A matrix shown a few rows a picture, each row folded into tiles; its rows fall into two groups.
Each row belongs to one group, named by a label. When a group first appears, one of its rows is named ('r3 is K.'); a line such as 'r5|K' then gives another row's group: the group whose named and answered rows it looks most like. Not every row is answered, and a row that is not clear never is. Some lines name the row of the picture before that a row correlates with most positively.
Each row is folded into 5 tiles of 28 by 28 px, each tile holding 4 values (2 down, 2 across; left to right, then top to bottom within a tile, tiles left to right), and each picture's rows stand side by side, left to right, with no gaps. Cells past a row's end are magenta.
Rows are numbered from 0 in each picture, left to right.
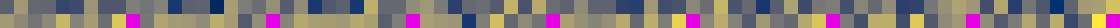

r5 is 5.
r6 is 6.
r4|5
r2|5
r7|6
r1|5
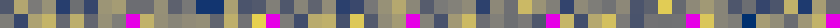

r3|6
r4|6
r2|6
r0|6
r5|5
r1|5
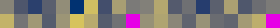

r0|5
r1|5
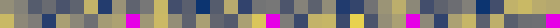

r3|6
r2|6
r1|5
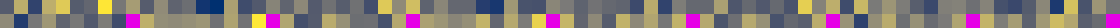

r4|5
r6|6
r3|5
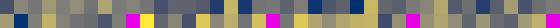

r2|5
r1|5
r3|5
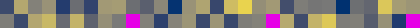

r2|6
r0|6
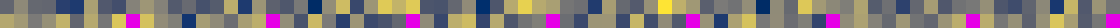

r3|6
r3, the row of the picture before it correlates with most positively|2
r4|6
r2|6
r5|6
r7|5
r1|5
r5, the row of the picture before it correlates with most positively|2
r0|5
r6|5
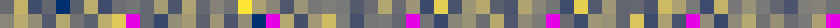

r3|6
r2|6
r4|6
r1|6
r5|6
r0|5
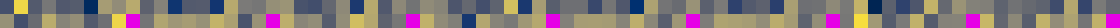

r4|5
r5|5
